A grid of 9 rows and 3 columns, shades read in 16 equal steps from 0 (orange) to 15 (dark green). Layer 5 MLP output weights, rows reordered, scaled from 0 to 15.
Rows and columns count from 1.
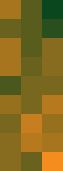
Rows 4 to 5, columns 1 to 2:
5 9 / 11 8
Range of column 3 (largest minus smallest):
15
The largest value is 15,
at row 1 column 3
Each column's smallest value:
5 3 0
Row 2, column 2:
10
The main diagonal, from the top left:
5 10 7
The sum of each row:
30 32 22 21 27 18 17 16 16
